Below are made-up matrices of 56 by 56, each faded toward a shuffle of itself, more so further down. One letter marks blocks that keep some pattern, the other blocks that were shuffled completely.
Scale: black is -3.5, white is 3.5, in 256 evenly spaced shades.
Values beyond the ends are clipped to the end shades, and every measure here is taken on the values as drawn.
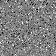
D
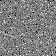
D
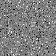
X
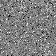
D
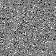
X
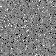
X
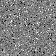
D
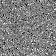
D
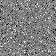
X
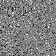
X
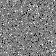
D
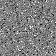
D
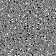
D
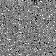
X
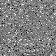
X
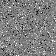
D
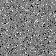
X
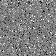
X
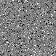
D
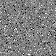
D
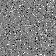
X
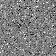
D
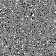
X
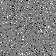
X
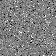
X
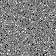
X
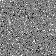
D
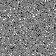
X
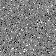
D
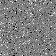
D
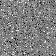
X
